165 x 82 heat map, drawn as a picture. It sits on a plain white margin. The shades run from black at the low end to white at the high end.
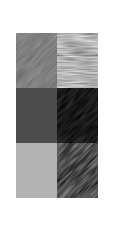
It is made of 3 by 2 panels. Panel 1,1: middling, slanting up to the right, faint in contrast. Panel 1,2: high, streaked across. Panel 2,1: low, flat. Panel 2,2: very low, slanting up to the right, faint in contrast. Panel 3,1: high, flat. Panel 3,2: low, slanting up to the right.
